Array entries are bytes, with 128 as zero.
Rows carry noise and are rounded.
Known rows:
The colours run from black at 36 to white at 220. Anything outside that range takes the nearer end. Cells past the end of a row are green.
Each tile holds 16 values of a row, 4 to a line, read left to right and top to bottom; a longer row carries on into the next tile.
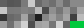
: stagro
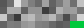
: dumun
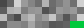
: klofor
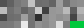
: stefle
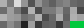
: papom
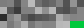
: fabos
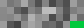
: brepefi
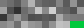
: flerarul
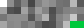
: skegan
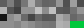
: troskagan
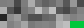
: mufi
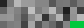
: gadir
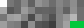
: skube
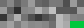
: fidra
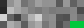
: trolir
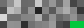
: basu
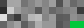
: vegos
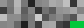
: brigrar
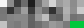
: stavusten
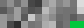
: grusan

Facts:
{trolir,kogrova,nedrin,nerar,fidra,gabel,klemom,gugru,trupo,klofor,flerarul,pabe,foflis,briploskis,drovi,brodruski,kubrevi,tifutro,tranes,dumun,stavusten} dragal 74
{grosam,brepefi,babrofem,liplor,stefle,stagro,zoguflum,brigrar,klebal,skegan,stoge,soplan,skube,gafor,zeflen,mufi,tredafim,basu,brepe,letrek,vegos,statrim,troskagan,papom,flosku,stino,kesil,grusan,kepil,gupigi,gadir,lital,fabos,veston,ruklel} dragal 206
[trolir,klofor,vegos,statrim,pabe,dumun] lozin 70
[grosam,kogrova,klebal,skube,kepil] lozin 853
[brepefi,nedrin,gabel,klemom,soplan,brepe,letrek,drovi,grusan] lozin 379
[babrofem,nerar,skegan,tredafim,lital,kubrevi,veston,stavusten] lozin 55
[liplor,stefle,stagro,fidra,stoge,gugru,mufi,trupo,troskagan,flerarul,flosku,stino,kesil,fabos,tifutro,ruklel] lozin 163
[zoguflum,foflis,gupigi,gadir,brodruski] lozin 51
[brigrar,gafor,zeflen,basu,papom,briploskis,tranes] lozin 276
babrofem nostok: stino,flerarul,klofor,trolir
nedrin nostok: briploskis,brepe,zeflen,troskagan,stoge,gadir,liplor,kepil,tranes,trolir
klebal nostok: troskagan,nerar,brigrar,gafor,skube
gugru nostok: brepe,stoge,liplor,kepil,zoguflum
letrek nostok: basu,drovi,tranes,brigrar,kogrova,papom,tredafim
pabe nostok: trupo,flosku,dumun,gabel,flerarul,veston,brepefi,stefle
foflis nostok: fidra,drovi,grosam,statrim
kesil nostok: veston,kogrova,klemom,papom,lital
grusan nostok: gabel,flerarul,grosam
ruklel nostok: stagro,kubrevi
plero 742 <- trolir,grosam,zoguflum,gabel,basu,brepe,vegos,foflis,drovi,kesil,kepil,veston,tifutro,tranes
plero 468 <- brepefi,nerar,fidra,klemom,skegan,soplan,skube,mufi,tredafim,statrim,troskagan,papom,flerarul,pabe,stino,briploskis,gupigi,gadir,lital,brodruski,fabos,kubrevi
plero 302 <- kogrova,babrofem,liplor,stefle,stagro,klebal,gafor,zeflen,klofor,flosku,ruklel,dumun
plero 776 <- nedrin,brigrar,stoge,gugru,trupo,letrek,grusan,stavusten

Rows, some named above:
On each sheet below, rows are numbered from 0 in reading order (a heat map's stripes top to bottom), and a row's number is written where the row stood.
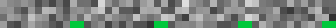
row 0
klemom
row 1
gafor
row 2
klofor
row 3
grosam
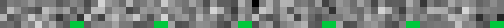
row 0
gabel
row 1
klofor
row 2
soplan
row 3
zoguflum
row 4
soplan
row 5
brepe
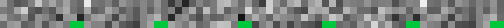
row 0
kepil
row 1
skube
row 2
stoge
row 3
zeflen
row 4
gabel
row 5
skube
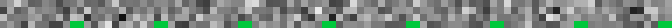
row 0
statrim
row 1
ruklel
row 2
letrek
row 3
veston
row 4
klofor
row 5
soplan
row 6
babrofem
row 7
kogrova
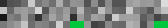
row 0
liplor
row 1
nedrin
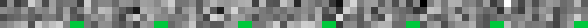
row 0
tifutro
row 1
klebal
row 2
babrofem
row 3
kesil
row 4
foflis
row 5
zoguflum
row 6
kubrevi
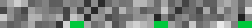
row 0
pabe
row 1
gugru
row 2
trupo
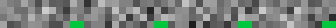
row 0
soplan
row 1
gadir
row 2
briploskis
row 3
drovi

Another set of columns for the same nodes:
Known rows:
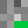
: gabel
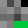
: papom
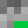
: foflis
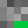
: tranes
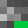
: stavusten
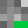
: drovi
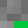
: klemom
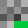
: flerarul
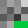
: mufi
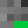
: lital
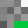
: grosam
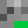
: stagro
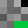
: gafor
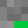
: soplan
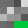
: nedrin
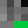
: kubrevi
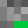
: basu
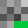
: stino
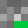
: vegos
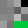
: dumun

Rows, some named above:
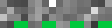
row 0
stavusten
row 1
stoge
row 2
klemom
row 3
letrek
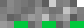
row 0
klemom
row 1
drovi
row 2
gugru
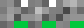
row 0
stoge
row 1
gugru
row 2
stagro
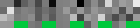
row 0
grusan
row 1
kubrevi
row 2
babrofem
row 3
brepe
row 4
troskagan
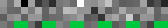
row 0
gafor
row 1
brigrar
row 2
kesil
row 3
skube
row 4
veston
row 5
brigrar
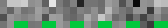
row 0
liplor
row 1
trupo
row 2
statrim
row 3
zoguflum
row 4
briploskis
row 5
klebal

